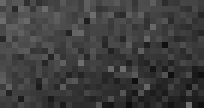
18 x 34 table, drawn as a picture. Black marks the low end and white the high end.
There is an overall slope up to the top left. Neither half mirrors the other. No row or column stands out. There are no regular stripes.
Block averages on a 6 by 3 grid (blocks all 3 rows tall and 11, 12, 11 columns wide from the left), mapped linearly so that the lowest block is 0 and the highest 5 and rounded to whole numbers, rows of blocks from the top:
5 4 3 | 5 4 3 | 4 3 2 | 3 3 1 | 3 1 1 | 2 1 0
